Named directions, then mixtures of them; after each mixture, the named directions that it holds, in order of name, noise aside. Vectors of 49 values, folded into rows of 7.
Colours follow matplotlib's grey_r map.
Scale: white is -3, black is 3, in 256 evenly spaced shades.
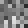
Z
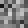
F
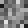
F, Z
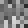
Z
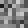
F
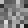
F, Z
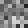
Z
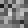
F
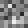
F, Z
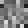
F, Z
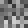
Z
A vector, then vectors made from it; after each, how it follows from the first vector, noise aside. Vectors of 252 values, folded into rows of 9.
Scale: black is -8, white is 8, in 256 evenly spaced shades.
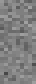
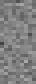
wrapped around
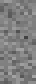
wrapped around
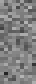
scaled up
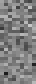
scaled up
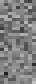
scaled up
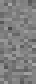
wrapped around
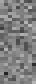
scaled up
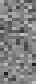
scaled up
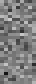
scaled up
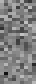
scaled up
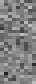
scaled up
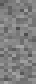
wrapped around
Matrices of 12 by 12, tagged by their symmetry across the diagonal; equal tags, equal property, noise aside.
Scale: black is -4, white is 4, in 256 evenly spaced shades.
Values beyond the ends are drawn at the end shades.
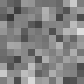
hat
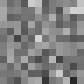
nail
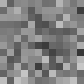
nail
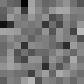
hat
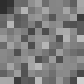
hat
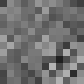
hat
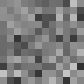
hat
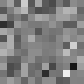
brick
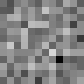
hat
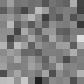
brick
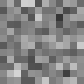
nail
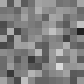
nail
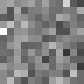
nail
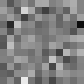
brick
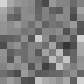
hat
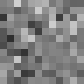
brick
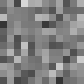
brick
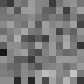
nail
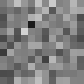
brick
